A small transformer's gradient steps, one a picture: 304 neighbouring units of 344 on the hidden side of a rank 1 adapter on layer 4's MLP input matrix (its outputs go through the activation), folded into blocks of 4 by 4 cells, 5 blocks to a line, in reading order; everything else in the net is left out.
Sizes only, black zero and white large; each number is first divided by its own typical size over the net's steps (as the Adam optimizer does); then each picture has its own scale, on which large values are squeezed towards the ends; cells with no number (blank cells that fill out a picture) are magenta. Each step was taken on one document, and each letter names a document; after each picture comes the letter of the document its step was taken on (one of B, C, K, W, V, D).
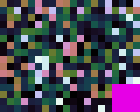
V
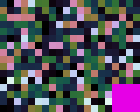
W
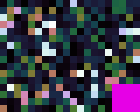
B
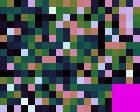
V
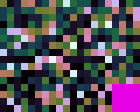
V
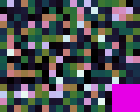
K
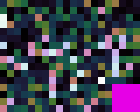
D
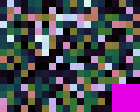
K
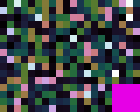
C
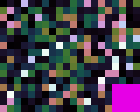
D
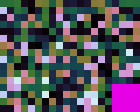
W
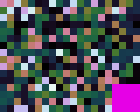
C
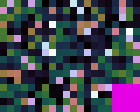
B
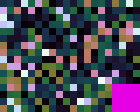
D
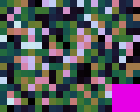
W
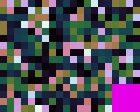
C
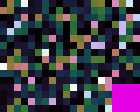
D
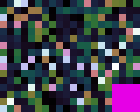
D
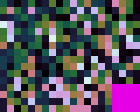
K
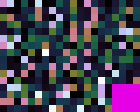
B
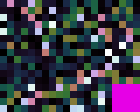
B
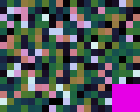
K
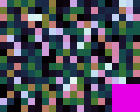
K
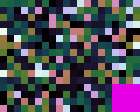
V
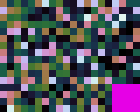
W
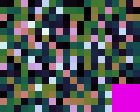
C
